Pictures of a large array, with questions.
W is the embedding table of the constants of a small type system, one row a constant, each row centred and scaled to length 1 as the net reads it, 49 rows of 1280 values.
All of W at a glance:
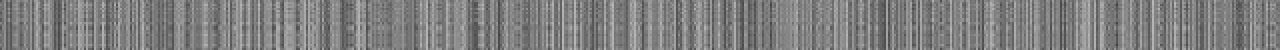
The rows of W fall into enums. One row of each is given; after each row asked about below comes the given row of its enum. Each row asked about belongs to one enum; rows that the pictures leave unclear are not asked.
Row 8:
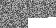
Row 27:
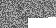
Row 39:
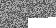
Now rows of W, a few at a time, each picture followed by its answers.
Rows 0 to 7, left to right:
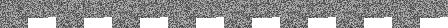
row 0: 27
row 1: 8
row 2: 39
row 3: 27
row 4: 39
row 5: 39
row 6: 39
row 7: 27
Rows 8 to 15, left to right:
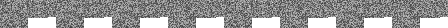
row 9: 39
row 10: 39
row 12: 8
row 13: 27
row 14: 39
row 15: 27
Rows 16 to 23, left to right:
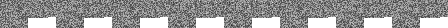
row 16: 27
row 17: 39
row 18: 27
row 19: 8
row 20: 8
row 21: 27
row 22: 39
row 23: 39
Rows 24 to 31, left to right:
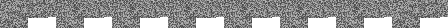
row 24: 39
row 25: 27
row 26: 27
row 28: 27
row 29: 27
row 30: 27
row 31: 39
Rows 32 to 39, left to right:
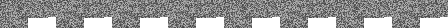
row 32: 27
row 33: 39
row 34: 39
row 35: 39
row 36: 27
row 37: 39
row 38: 27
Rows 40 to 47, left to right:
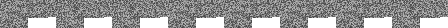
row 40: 39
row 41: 27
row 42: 27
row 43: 39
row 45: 39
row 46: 39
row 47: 27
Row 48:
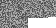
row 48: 27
